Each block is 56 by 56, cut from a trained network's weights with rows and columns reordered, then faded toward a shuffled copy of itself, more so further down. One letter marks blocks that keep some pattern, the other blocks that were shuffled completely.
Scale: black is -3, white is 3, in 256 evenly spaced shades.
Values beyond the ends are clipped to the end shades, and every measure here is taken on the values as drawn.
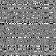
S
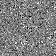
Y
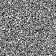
Y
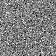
Y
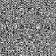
S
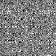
S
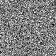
Y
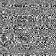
S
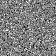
Y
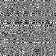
S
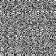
S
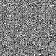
S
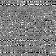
S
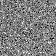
Y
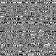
S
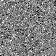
Y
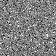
Y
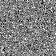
Y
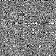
S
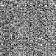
S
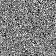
Y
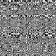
S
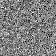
Y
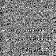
S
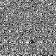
S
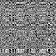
S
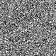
Y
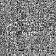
S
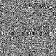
S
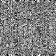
S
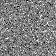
Y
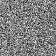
Y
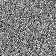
Y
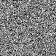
Y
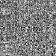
S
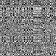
S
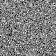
Y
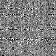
S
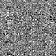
S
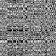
S
